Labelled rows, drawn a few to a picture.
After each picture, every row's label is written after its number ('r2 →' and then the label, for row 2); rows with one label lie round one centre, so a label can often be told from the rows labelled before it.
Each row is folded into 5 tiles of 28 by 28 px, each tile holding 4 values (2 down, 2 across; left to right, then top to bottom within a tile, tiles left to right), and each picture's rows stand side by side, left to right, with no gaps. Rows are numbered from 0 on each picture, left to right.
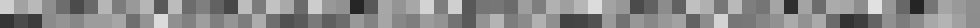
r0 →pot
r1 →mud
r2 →pot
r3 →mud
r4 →pot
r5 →mud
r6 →pot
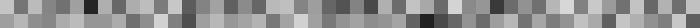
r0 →mud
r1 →mud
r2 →mud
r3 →pot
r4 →mud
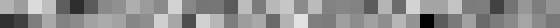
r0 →pot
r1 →mud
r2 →mud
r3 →pot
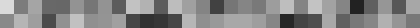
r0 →mud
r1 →pot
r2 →pot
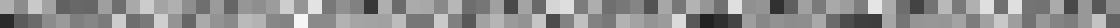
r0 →pot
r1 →mud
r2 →mud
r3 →mud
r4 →mud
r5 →pot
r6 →pot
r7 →mud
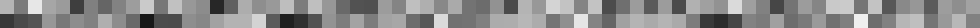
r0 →pot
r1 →pot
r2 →pot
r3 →mud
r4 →mud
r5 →pot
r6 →mud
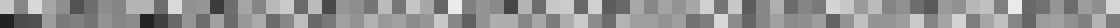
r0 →pot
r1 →pot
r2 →mud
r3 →mud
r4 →mud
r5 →mud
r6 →mud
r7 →mud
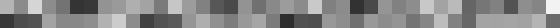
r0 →pot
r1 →pot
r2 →pot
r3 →mud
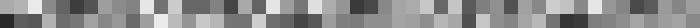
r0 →pot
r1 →mud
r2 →pot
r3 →mud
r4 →pot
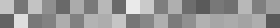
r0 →mud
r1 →mud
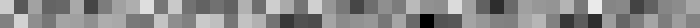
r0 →mud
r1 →mud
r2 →pot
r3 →pot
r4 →pot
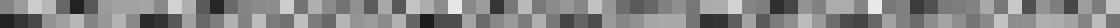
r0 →pot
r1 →pot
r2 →mud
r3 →pot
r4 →pot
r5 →pot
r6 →pot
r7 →mud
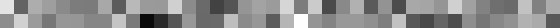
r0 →mud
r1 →pot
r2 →mud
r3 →pot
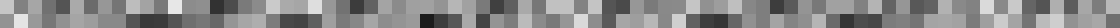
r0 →mud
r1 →pot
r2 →pot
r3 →pot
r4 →mud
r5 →pot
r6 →pot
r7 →mud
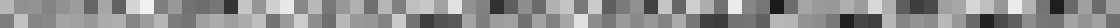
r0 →mud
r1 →mud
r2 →mud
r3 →pot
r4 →mud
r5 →pot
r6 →pot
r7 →pot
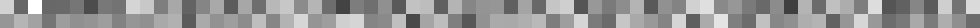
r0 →mud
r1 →mud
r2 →mud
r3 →mud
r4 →mud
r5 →mud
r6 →mud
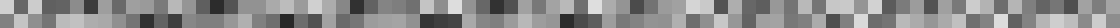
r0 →mud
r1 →pot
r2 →pot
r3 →pot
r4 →pot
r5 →mud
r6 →mud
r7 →mud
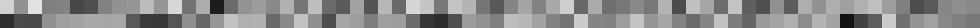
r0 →pot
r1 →pot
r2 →mud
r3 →pot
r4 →mud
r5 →mud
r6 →pot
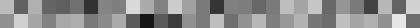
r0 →mud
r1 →pot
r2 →mud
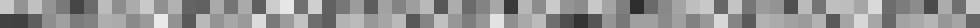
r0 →pot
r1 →mud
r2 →mud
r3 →mud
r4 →pot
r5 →mud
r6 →mud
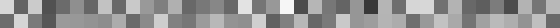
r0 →mud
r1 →mud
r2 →mud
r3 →mud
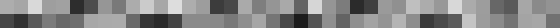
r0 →pot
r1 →pot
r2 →pot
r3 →pot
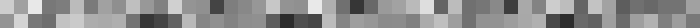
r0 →mud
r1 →pot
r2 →pot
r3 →mud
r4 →pot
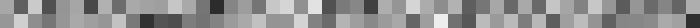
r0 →mud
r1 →pot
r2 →mud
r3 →mud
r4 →mud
